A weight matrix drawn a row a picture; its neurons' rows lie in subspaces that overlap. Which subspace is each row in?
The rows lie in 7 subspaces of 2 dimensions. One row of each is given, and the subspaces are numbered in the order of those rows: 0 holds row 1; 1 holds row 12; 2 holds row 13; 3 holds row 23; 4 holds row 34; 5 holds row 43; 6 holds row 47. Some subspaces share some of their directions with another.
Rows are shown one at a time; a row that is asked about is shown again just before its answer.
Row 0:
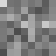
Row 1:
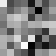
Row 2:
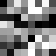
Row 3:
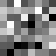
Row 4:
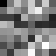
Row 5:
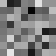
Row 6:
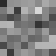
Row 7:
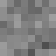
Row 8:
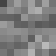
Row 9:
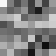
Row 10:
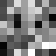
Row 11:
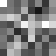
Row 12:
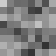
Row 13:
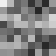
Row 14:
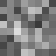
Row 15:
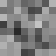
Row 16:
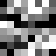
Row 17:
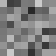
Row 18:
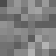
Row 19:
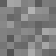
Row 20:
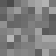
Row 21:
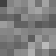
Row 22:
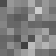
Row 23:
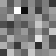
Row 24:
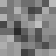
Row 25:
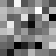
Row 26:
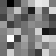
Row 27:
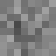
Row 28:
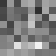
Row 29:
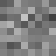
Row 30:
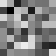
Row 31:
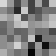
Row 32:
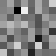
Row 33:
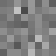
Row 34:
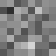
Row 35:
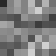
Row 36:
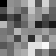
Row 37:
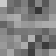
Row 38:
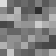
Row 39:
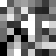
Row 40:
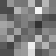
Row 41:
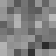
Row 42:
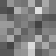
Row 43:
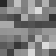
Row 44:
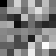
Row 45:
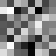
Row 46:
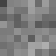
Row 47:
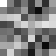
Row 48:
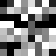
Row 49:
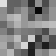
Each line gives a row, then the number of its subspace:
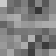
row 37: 0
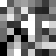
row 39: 6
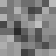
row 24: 1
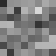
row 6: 3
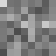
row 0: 6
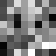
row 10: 6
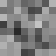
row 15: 1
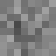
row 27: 1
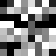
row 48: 0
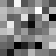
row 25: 5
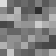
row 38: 3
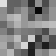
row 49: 0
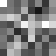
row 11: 6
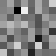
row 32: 3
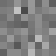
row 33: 3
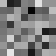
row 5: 2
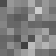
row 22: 0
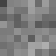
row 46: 5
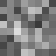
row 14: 1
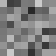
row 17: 2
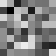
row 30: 4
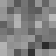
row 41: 6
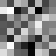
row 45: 4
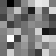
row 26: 2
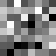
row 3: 5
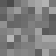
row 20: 2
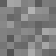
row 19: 2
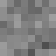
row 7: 6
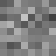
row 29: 0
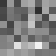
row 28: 5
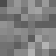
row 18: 3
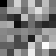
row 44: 1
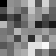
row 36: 5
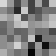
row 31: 3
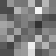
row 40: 4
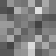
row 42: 4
